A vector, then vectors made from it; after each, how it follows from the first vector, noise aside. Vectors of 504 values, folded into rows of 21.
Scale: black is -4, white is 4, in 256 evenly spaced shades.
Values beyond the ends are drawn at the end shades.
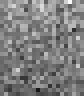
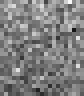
copied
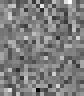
sign-scrambled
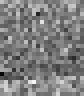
wrapped around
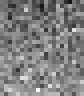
negated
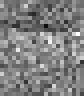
wrapped around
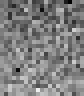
negated
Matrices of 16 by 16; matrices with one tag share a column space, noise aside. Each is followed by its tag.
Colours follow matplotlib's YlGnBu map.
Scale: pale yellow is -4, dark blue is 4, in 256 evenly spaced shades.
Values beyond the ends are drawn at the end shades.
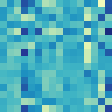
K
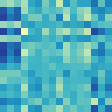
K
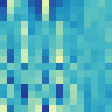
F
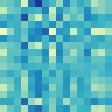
K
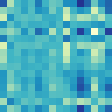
K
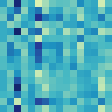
K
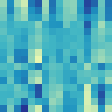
F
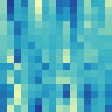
F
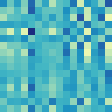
K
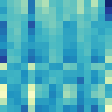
F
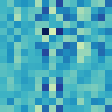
K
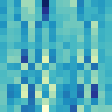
F
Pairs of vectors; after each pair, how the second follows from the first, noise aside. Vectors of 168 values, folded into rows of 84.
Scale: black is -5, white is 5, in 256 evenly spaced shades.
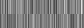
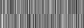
reversed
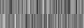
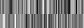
scaled up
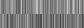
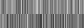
copied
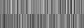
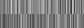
copied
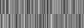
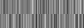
reversed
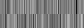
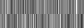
negated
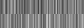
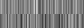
reversed
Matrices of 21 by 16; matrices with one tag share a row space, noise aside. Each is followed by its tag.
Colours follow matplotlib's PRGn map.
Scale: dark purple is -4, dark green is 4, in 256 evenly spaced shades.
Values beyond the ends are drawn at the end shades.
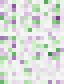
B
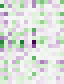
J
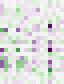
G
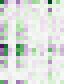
G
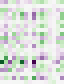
J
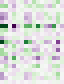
B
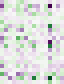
G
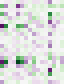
G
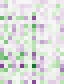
J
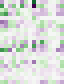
J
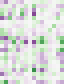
J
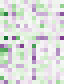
J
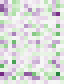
B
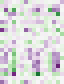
B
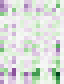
B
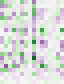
J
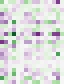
B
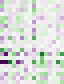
J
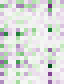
G
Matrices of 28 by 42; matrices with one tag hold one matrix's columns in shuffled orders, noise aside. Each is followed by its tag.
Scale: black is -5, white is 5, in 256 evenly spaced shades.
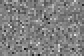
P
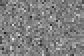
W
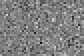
W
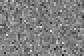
P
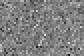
P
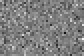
W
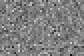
P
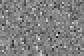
W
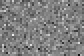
P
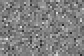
W
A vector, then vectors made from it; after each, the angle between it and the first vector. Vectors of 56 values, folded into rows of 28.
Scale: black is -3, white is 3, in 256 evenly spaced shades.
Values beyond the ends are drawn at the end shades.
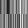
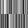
orthogonal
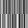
orthogonal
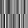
partly aligned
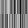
nearly opposite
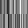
nearly parallel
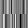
partly opposed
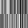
nearly opposite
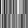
orthogonal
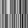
nearly opposite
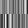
orthogonal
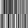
orthogonal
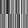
nearly parallel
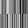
nearly opposite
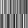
partly opposed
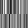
orthogonal
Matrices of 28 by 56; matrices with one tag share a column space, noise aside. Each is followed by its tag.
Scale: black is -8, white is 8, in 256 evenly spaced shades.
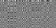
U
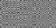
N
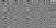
U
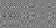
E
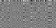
U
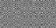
N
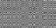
N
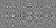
E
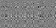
E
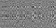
E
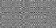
N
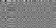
U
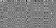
U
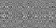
E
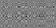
E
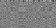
U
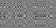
E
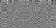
U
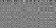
U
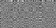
U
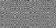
N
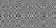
E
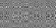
E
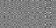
N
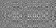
E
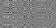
N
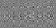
E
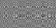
E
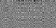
U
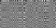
U
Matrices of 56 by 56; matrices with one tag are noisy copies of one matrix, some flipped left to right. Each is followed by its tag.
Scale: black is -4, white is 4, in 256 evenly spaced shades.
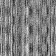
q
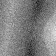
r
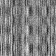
q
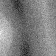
r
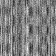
q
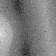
r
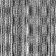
q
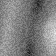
r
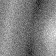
r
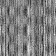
q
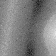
r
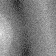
r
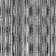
q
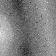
r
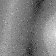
r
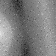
r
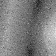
r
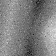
r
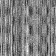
q
